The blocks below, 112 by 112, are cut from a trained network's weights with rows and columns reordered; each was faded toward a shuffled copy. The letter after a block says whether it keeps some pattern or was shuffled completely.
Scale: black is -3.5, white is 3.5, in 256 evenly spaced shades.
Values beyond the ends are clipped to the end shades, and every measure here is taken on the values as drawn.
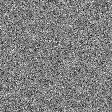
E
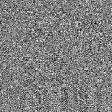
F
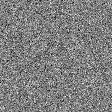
E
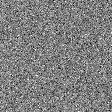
E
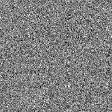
F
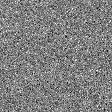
E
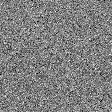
E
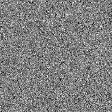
F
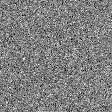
E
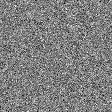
E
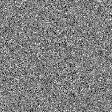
F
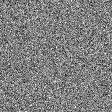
E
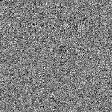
F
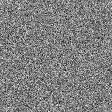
E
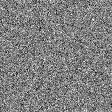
E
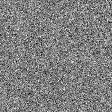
E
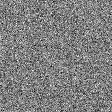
E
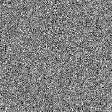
F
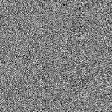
F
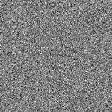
F
